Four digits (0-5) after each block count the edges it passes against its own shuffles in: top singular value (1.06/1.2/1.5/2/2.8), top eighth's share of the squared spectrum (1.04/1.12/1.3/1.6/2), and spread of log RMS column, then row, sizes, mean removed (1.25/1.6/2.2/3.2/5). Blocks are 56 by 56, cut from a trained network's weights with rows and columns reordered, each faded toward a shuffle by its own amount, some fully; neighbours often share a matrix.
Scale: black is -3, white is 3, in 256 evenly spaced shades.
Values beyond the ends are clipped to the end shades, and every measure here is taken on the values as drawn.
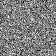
0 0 0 0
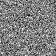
0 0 0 0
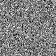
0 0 0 0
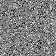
0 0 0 0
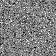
0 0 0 0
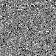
2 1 0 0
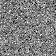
0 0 0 0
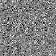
3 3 1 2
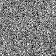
1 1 0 0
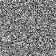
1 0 0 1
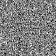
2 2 1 1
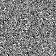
1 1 0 1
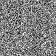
1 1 0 0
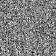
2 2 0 1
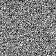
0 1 0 0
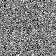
2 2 0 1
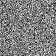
0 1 0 0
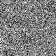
2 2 0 0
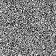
2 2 0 0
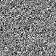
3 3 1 1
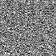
3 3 1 1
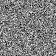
1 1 0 0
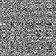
4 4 2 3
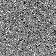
1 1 0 0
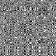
4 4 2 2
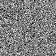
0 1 0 0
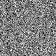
1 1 0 0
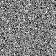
2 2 0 0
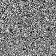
1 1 0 0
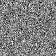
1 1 0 0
